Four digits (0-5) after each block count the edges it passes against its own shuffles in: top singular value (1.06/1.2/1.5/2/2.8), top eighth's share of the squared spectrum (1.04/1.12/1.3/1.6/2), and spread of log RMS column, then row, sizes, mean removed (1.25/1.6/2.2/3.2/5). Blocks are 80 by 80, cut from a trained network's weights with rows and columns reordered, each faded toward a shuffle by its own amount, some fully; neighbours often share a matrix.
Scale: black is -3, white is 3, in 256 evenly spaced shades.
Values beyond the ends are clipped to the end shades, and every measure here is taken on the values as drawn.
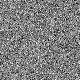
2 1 0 0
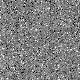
1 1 0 0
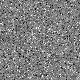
0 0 0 0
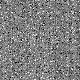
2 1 0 1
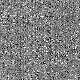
2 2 0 1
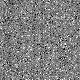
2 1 0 1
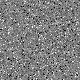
0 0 0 0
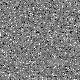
0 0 0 0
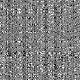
4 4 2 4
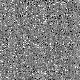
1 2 0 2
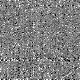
2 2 0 2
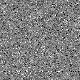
2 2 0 1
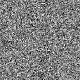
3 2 0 1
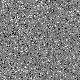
0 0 0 0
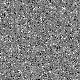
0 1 0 0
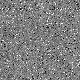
0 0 0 0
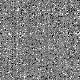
2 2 1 2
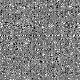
2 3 0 2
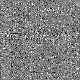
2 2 0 2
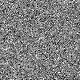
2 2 0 0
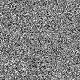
3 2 0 1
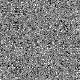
2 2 1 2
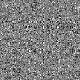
3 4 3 2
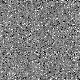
1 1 0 1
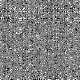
3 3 0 3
